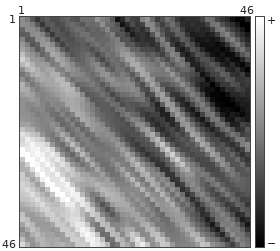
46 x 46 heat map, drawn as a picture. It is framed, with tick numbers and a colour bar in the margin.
No lone cell stands out from its neighbours. The field climbs toward the bottom left. The grain runs diagonally down to the right. The halves do not mirror each other.
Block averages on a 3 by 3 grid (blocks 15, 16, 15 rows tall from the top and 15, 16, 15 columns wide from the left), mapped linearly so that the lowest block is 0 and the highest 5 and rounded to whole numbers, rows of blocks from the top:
220
421
532
